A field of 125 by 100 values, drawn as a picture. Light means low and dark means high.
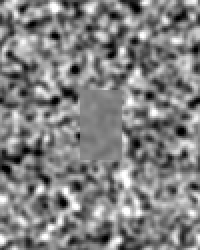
In the centre lies a patch that is calmer than the rest. No regular stripes run through it. On average the colour sits 50% of the way up the scale. There is no seam. The texture is blotchy. No row or column stands out. No overall slope runs across the table.
